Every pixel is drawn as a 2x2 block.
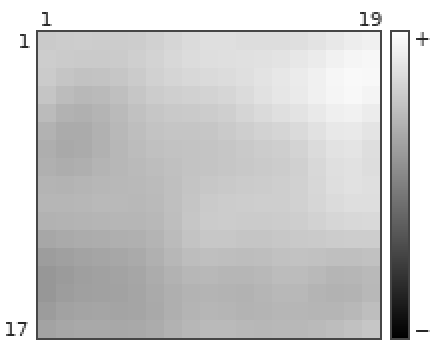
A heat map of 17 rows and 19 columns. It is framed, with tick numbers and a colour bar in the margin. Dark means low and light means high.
Average level on the scale: 80%. Slope: up to the top right. Ninth with the lowest average: bottom left. Ninth with the highest average: top right.
